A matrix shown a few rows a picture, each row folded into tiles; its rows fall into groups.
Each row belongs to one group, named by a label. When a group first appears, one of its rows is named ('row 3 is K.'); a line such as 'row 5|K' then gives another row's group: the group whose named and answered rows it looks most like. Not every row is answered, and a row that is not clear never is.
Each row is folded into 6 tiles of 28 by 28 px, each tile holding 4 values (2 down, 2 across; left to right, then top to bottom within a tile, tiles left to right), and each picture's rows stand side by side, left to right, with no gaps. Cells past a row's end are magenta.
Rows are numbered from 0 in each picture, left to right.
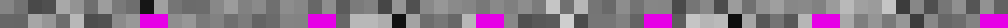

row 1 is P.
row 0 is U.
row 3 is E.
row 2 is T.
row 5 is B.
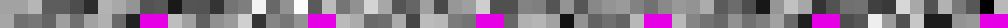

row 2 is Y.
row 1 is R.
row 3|T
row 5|U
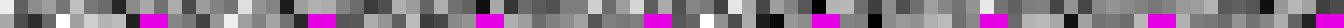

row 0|E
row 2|U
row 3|R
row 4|U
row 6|T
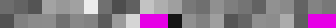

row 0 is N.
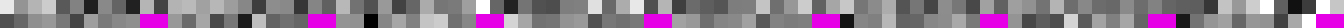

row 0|B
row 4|R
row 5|B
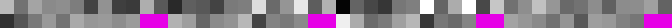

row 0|B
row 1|R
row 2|R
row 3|Y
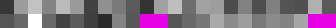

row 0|U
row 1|B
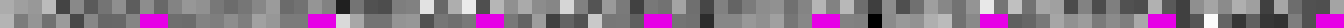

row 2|R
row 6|B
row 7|U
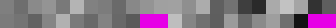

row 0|E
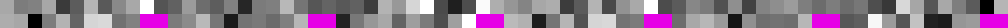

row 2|N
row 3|Y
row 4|T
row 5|U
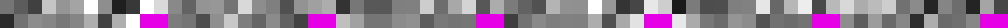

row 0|N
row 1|E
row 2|R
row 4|R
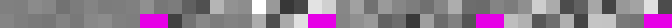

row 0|Y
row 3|Y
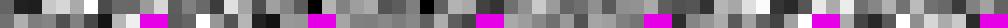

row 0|N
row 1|U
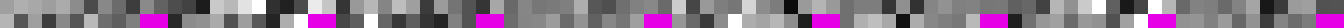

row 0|B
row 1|N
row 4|E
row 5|T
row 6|N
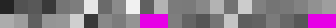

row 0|R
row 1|E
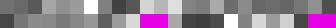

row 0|N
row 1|E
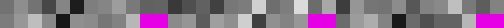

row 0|T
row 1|R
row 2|T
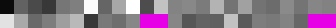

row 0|R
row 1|E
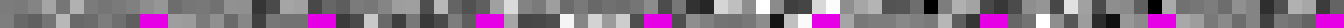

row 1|P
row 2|U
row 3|E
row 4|N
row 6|U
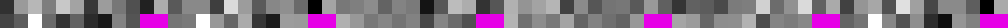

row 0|U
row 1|U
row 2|P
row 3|B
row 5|U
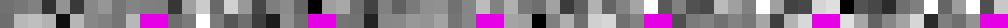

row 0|T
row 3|Y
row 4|N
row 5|R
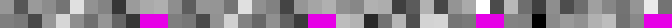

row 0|E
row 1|E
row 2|Y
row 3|Y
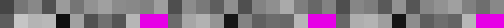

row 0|T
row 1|T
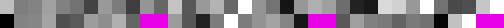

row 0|B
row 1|E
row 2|N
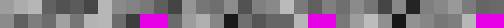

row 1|T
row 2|T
